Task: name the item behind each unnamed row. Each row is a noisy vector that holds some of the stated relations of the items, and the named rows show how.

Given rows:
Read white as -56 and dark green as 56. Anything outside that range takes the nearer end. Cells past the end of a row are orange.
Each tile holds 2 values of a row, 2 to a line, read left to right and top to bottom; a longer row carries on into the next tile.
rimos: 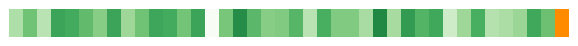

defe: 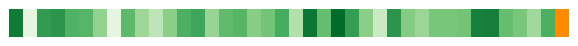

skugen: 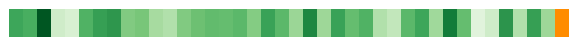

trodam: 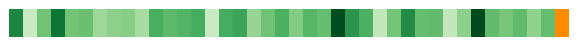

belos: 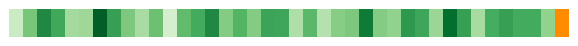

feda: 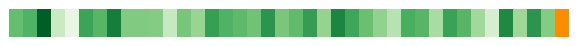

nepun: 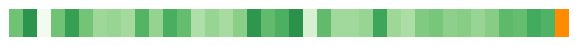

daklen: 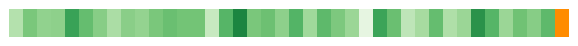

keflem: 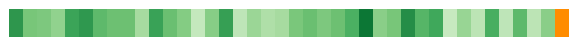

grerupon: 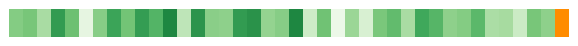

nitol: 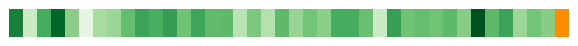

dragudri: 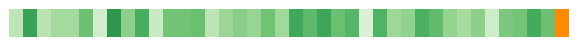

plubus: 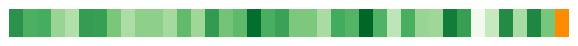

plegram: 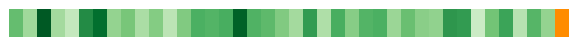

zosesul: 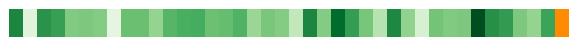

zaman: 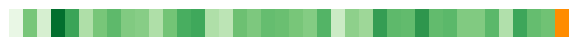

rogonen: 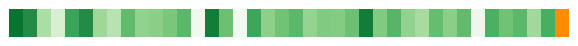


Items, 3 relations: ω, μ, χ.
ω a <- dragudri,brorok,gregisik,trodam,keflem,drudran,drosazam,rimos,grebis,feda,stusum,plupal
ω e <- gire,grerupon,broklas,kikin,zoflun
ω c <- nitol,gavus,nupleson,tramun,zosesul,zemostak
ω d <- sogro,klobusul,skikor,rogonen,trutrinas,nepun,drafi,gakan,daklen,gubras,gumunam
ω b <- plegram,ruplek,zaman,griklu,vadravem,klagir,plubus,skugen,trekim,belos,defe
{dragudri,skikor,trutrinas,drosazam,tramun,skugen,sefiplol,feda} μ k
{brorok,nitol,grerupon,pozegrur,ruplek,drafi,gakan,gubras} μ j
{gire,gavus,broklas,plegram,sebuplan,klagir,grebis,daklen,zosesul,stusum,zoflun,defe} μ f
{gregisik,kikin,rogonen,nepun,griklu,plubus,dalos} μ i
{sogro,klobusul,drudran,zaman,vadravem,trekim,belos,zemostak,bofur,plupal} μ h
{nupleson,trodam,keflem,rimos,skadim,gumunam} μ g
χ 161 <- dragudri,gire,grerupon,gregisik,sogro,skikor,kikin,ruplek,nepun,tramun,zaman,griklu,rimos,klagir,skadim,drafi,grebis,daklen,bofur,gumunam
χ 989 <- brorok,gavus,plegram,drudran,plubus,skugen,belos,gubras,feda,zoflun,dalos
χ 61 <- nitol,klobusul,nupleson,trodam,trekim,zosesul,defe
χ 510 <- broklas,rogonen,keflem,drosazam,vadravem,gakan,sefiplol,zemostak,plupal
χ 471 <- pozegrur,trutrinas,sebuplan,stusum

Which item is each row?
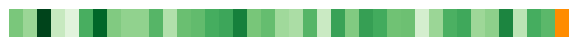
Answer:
gavus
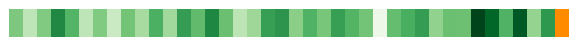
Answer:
klobusul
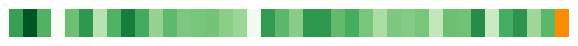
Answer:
trutrinas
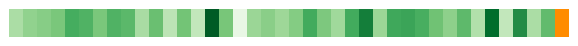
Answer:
plupal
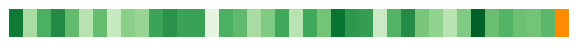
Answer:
nupleson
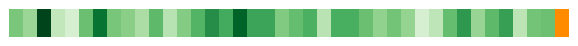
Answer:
zoflun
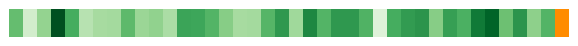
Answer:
trekim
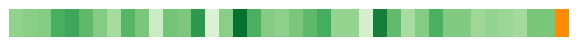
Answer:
klagir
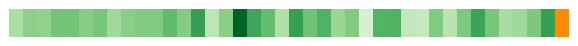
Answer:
gire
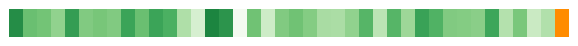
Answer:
gakan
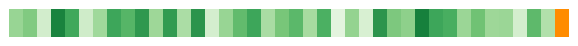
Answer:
ruplek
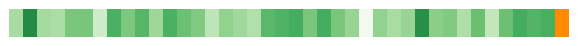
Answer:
skikor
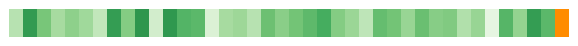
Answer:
tramun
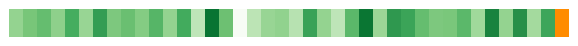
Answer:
zemostak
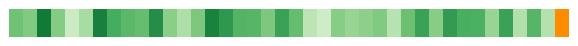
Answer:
gubras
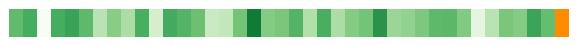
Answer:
griklu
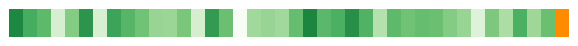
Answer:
drosazam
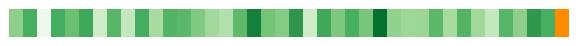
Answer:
gregisik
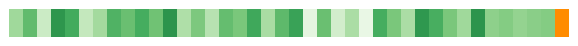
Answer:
drafi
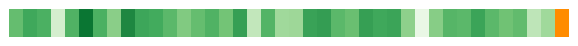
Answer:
sebuplan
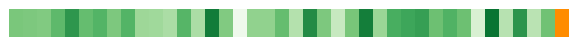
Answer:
vadravem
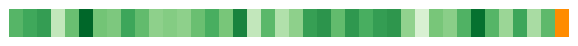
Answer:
stusum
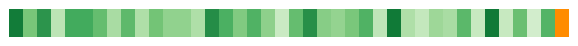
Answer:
broklas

